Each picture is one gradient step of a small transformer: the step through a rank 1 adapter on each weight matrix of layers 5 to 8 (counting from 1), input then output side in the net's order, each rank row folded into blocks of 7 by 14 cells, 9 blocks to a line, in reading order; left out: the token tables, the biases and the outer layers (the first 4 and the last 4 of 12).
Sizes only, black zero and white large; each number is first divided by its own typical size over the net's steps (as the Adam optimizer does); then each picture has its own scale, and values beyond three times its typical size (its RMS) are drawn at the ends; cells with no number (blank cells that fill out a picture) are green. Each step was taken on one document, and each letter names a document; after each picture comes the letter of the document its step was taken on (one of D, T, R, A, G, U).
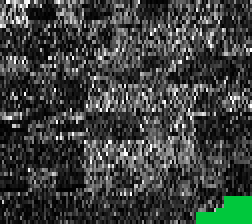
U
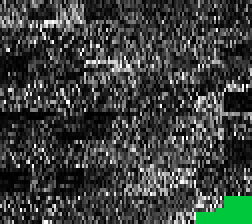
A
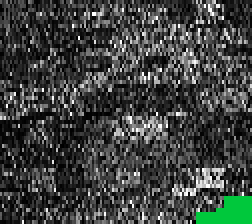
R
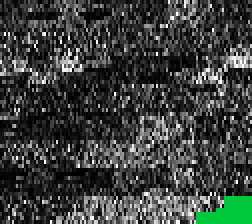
A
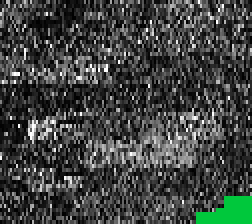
U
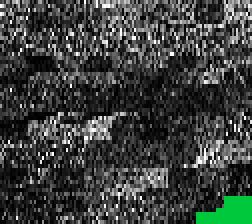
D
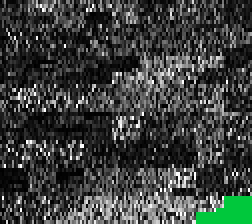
A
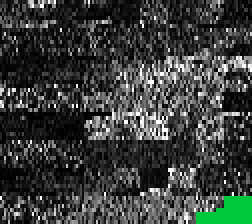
A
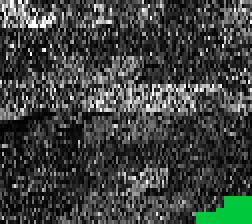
R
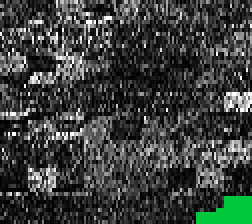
D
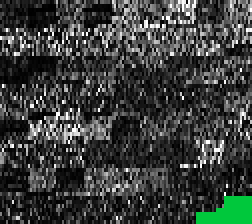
D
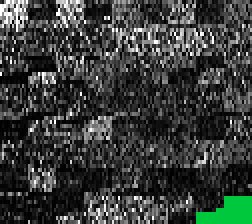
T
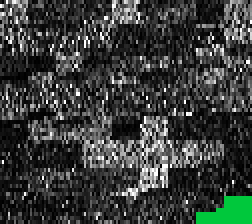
T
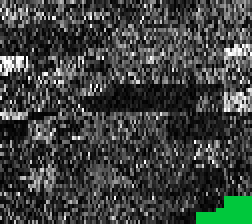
R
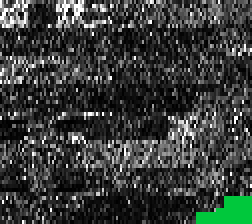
U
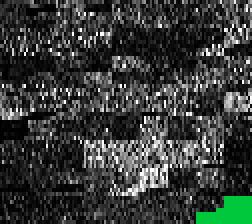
T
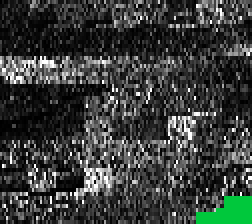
U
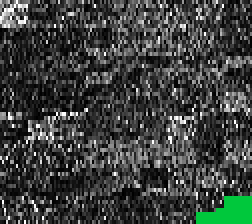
U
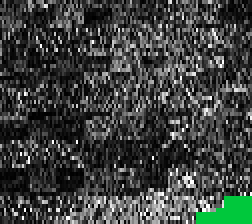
A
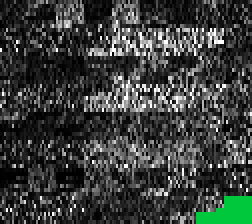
A
